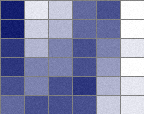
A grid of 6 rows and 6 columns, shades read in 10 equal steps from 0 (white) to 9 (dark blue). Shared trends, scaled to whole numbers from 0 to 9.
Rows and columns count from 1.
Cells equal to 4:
1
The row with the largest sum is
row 5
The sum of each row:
25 26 29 29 31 30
